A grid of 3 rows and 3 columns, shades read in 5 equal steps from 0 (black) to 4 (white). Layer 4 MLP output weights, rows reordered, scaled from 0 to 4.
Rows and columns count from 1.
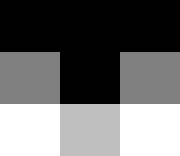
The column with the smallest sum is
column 2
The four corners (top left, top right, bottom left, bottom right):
0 0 4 4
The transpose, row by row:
0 2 4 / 0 0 3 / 0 2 4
